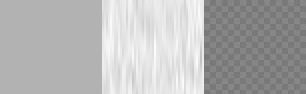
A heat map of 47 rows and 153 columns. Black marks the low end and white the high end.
The table splits into one row of 3 panels. Panel 1,1: high, flat. Panel 1,2: very high, streaked downward, faint in contrast. Panel 1,3: middling, checkered, faint in contrast.
